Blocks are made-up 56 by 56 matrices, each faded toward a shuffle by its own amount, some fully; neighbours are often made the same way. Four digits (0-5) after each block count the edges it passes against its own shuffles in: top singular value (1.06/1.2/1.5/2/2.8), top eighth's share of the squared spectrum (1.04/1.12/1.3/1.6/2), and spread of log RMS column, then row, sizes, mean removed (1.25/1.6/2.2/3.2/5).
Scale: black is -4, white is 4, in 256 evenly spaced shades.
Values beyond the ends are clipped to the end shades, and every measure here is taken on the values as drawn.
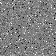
0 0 0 0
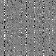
3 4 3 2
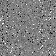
1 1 1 0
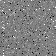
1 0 0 0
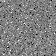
0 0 0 0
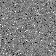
1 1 0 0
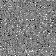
2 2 0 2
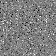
0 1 0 0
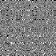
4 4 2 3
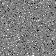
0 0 0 0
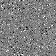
0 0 0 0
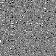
3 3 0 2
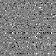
3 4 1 2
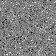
0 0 0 0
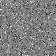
0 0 0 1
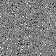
1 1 0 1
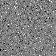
1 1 0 0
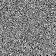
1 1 0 0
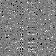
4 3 1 1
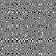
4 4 2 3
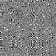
4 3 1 2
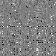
4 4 2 2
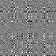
4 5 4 3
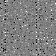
3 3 2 1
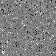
0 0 0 0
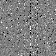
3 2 2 0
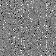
2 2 2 0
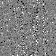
1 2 2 0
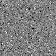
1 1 0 0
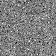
1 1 0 0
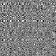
4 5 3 2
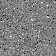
0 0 0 0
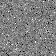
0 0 0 0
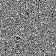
1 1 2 0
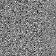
1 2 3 0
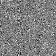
0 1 1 0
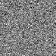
3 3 1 1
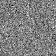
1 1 0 0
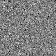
1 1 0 0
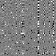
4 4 3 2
